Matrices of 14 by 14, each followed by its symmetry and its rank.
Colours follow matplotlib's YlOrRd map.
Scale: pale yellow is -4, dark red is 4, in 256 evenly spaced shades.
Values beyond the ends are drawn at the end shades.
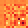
symmetric, rank two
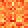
neither, rank three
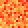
antisymmetric, full rank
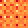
symmetric, rank two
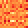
neither, rank three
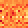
neither, rank three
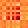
symmetric, rank one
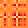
symmetric, rank one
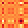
symmetric, rank one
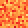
antisymmetric, full rank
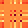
symmetric, rank one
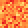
antisymmetric, full rank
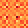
symmetric, rank two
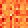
neither, rank three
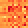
neither, rank three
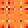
symmetric, rank one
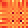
symmetric, rank two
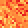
antisymmetric, full rank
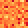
neither, rank three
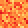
antisymmetric, full rank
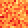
antisymmetric, full rank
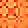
symmetric, rank two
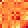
symmetric, rank two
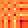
symmetric, rank one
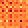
symmetric, rank two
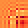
symmetric, rank one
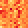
neither, rank three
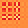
symmetric, rank one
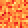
antisymmetric, full rank
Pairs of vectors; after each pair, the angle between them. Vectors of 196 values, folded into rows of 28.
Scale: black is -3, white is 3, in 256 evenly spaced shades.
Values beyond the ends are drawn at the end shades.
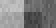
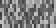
orthogonal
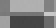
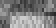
nearly opposite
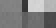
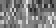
partly opposed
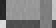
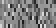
orthogonal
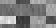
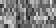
partly aligned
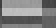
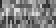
partly aligned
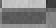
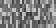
orthogonal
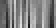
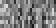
partly opposed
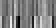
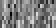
partly opposed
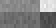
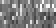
partly aligned
